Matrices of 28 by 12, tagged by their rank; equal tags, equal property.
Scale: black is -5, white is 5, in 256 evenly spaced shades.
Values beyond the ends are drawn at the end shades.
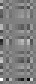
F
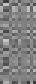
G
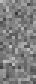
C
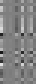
F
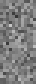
C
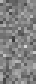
C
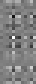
G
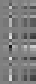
F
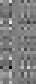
G
